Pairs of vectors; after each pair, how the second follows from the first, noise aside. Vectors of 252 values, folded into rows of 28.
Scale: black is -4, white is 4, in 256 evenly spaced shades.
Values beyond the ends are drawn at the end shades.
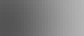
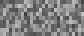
shuffled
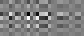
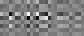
negated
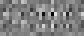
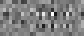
negated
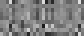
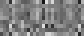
negated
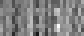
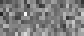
shuffled
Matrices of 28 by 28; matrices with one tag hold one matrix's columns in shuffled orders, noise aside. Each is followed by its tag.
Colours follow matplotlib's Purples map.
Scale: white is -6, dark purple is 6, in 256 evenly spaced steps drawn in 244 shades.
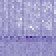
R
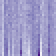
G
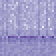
R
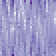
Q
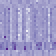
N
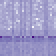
R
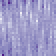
Q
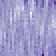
Q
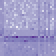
R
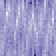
Q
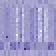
N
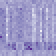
N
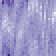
Q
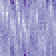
Q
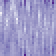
Q
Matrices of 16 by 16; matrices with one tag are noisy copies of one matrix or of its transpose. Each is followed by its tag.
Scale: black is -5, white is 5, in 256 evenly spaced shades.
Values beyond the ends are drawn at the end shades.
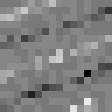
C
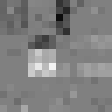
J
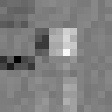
J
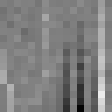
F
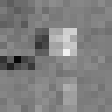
J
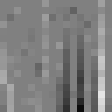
F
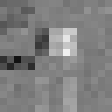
J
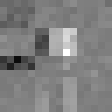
J
